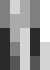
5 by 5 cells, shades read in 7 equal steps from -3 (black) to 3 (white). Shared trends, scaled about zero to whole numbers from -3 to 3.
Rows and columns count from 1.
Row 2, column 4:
0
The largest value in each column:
0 2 2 0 3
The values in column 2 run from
-1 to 2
